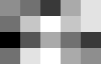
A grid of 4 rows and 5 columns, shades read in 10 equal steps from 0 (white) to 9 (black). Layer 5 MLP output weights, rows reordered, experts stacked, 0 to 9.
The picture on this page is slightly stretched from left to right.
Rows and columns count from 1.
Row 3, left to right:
9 6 3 5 7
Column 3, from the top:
7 0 3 0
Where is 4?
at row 1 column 1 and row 4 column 5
